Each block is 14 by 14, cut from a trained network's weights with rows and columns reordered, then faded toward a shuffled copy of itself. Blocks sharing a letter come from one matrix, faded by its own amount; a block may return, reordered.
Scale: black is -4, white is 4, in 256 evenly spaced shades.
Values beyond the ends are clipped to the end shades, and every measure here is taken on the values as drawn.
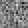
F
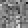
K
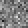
F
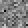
F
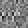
K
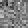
K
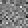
F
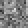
K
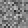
F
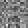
K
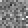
F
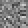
K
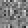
K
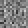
K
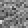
F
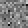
F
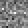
F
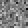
F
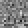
F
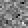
F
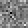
F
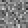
F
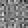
K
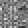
K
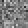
F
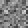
K
